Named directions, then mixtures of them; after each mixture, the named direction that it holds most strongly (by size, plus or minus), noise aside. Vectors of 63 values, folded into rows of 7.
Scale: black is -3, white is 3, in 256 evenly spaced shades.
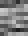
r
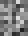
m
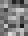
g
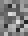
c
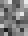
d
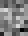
m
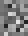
c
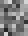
d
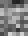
r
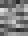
r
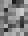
g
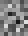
c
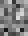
d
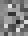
c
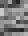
r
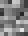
d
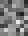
d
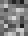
g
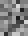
m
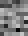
r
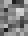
g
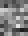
r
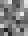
d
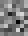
c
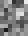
d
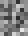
m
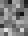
d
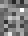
g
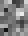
d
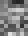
g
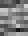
r
